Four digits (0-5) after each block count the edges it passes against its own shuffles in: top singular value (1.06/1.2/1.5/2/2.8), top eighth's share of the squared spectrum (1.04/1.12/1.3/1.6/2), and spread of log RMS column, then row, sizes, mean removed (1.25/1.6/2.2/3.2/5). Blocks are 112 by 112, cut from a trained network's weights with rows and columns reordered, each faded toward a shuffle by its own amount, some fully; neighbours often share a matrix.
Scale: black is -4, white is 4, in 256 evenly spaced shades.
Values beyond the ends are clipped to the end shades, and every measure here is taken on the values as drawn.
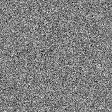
2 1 1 0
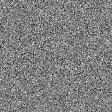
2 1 0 0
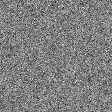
0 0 0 0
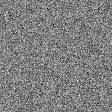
0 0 0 0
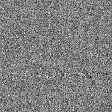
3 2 1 1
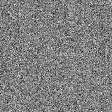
2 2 1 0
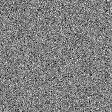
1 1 0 0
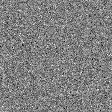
1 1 0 0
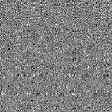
4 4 2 3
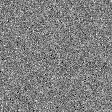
0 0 0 0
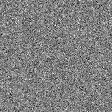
3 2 0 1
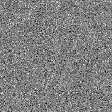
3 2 0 1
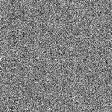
3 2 1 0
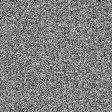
2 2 0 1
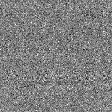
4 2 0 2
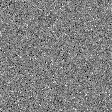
1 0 0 0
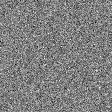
0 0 0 0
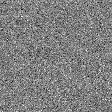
2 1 0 0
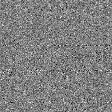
2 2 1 2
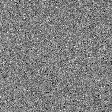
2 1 0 0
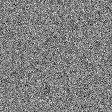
0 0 0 0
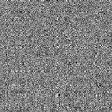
4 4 2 3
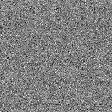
3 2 0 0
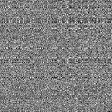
5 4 2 3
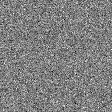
2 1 0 0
